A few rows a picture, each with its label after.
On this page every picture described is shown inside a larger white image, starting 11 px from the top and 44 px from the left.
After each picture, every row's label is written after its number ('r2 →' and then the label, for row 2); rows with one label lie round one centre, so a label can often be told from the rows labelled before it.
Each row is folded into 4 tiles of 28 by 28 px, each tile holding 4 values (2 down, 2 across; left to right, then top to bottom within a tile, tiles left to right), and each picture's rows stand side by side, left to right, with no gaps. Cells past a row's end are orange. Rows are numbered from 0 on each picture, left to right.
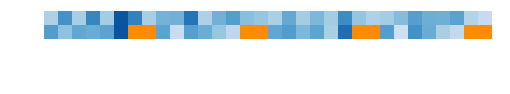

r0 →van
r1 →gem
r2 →van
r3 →gem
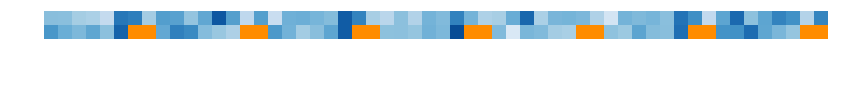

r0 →van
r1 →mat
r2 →van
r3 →van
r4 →gem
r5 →van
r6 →mat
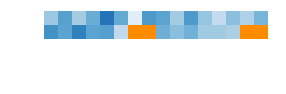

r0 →mat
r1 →gem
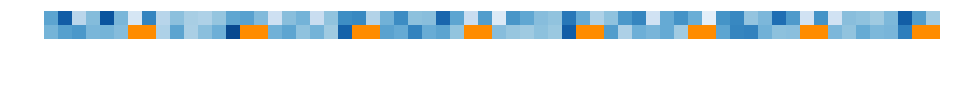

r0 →mat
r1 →van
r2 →van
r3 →mat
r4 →van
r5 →gem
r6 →mat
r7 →van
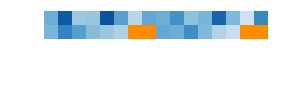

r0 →mat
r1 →mat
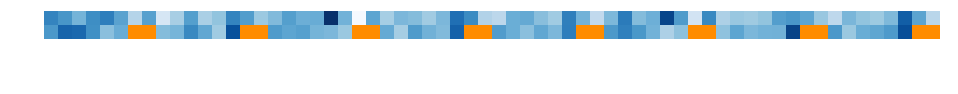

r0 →mat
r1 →van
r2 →mat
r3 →van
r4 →van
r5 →mat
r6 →van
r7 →van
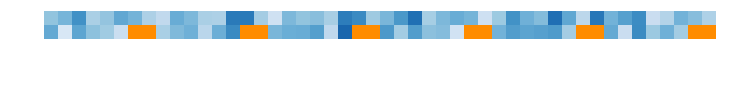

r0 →gem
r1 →van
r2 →van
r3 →gem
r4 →mat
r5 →gem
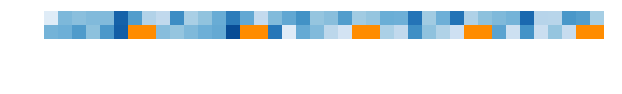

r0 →van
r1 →van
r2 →gem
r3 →gem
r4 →gem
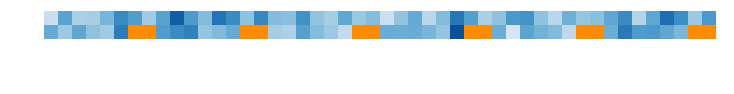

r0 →van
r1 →mat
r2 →gem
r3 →van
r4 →gem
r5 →mat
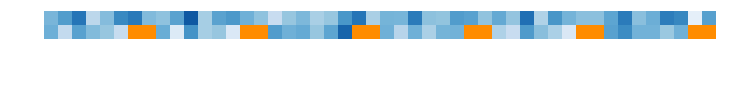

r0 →gem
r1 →gem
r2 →van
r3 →gem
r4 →gem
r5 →mat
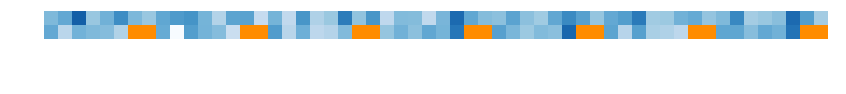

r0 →gem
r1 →gem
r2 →gem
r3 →van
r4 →van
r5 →gem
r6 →van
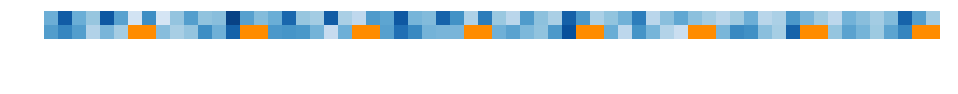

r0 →mat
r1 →van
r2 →mat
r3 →mat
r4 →van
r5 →gem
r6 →van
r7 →van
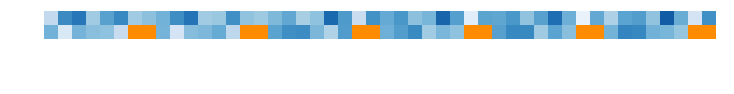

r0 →gem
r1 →gem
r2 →mat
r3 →mat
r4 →mat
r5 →mat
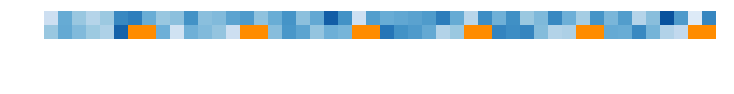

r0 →van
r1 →gem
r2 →mat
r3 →mat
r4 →mat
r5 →mat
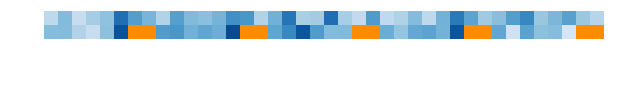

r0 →van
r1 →van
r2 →mat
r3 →van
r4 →gem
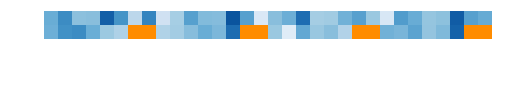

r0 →mat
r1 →van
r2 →gem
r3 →van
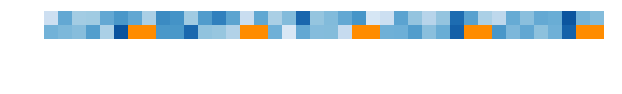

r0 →van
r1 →mat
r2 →gem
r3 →van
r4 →van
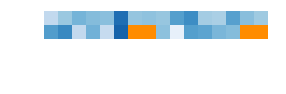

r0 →van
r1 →gem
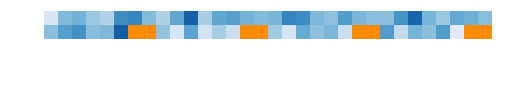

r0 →van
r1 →gem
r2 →gem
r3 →gem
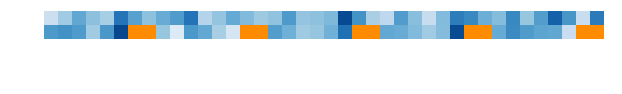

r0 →van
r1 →gem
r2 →van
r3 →van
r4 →mat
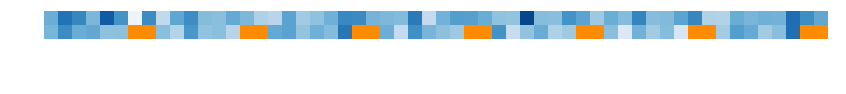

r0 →mat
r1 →gem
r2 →van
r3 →gem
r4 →gem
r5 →gem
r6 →van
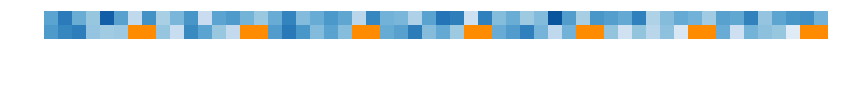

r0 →mat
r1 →gem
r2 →mat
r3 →mat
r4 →mat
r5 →gem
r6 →gem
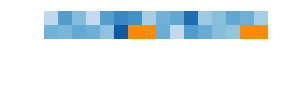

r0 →van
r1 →gem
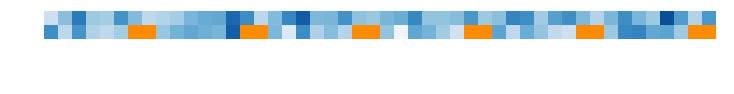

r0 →gem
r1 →van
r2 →gem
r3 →gem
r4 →gem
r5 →mat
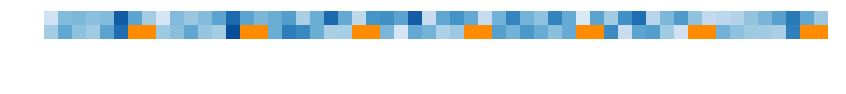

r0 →van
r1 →van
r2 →mat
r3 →gem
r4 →mat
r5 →gem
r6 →van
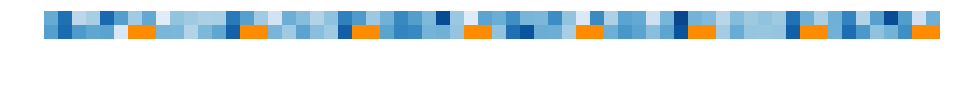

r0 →mat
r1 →van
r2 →van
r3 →mat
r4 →mat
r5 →van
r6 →van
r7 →mat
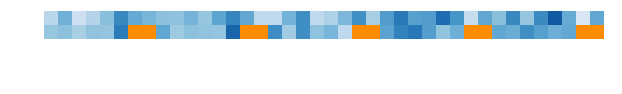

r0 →van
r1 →van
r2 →gem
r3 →mat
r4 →mat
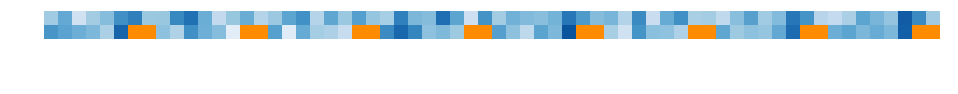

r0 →van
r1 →gem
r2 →gem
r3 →mat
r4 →van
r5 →gem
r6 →van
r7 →van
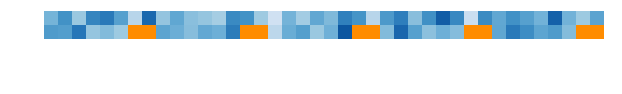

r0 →mat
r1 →van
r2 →van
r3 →mat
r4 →mat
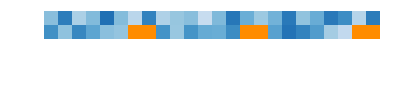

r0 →mat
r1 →van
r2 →mat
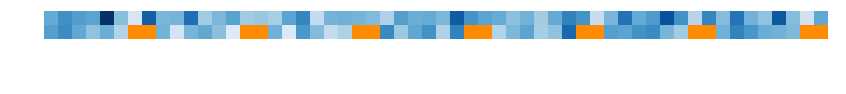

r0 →mat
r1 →gem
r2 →gem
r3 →van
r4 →van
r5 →mat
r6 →mat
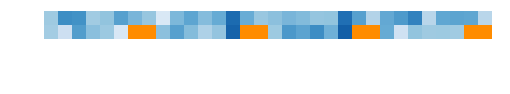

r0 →gem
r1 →van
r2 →van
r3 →gem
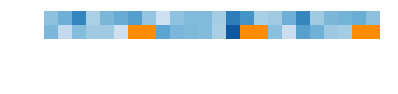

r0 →gem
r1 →van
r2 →gem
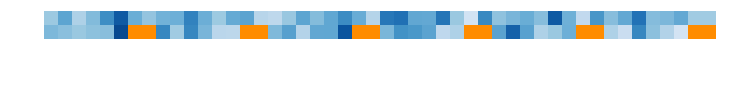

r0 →van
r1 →gem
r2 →van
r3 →mat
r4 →mat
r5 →gem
